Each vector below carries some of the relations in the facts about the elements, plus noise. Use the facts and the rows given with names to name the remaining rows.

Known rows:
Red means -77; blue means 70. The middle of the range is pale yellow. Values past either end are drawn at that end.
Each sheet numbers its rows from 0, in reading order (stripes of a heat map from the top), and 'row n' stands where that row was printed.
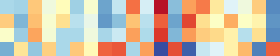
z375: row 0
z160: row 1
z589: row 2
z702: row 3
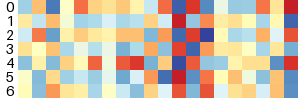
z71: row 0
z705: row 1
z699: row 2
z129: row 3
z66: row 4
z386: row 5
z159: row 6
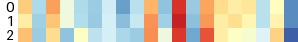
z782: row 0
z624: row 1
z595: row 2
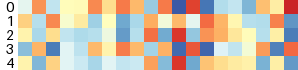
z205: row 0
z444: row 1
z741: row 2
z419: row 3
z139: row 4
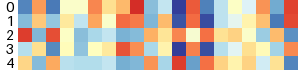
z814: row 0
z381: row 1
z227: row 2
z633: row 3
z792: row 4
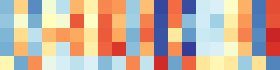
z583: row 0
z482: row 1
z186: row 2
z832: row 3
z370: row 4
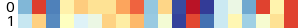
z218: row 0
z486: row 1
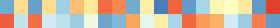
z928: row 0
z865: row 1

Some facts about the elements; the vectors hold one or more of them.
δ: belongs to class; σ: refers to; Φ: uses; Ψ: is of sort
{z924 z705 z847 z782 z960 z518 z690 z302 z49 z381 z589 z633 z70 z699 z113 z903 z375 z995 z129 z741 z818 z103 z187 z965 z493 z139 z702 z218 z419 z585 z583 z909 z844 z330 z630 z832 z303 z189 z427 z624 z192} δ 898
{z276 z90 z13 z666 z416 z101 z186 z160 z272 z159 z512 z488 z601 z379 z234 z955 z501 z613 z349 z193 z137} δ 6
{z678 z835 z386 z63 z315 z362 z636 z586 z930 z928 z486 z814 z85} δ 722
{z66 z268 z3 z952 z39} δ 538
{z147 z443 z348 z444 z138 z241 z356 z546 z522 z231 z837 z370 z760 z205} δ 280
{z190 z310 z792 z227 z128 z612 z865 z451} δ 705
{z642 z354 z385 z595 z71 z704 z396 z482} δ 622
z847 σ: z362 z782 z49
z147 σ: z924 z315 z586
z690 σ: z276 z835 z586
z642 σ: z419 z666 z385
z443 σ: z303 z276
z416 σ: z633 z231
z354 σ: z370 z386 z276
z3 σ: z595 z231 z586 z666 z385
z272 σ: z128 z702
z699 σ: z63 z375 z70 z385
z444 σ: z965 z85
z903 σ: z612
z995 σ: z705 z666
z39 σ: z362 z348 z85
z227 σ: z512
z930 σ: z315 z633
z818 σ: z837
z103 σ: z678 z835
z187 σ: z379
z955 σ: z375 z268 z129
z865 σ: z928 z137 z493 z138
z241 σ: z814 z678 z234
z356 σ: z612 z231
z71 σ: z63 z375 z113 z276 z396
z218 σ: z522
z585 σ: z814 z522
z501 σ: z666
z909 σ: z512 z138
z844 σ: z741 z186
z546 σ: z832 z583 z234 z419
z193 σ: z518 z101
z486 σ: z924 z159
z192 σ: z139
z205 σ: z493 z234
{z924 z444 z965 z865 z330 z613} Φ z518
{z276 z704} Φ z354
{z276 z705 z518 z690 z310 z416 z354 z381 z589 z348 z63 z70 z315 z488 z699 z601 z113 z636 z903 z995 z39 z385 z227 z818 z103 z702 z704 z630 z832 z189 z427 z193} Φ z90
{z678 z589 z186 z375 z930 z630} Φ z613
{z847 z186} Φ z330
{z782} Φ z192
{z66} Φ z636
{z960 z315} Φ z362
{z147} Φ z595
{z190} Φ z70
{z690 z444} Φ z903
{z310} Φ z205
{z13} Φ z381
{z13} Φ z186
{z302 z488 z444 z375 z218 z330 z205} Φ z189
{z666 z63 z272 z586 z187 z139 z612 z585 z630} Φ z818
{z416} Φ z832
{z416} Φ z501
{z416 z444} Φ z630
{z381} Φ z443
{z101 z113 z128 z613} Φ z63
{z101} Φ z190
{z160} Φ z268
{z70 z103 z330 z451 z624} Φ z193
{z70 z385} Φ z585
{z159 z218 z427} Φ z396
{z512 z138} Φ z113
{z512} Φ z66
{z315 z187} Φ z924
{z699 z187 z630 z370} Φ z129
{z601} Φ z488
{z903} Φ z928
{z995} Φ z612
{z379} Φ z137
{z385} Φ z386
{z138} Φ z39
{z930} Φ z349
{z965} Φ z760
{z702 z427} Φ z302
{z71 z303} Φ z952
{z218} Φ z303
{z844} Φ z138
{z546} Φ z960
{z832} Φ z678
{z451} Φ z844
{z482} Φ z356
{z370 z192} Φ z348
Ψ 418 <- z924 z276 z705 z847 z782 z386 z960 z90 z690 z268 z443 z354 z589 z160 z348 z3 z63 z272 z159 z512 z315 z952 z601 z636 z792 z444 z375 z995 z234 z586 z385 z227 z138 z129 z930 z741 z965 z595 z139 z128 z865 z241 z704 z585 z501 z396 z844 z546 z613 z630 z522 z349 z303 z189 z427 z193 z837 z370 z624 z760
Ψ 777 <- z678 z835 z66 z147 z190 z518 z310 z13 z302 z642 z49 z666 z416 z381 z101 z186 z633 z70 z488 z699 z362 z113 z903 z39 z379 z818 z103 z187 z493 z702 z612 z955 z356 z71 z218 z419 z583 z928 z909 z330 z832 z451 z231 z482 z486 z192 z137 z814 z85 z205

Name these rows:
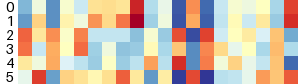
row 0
z835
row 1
z678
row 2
z90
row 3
z272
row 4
z189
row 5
z903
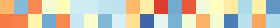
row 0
z704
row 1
z585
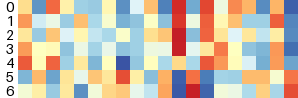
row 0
z315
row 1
z3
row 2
z385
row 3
z995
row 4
z546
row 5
z231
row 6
z909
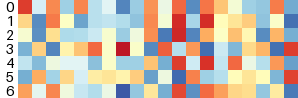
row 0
z354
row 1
z138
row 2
z586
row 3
z666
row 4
z952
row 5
z362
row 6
z960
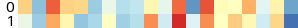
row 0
z601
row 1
z427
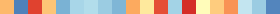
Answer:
z512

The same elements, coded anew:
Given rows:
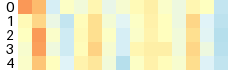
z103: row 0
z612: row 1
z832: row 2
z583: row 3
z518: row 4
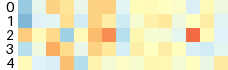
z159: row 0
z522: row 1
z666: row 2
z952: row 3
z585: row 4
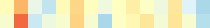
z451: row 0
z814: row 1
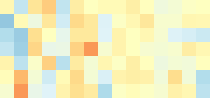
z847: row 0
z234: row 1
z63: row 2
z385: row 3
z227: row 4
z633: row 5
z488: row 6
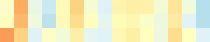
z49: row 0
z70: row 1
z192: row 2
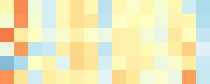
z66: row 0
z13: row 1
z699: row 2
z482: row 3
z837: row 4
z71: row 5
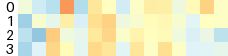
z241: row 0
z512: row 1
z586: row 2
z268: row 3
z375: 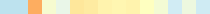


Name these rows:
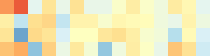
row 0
z218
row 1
z930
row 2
z690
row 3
z205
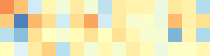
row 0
z486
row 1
z501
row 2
z276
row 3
z865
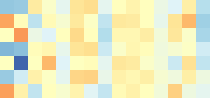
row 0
z370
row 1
z147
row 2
z85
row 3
z348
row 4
z443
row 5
z160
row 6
z818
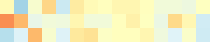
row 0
z844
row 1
z187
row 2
z315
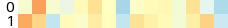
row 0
z928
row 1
z955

